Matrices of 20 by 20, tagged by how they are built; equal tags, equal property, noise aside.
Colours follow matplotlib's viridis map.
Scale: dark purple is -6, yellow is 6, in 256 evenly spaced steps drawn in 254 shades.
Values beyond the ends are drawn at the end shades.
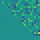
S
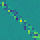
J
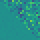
S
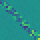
J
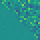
S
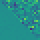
S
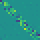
J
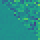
S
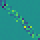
J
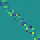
J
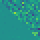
S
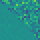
S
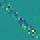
J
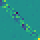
J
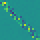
J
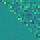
S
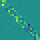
J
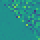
S
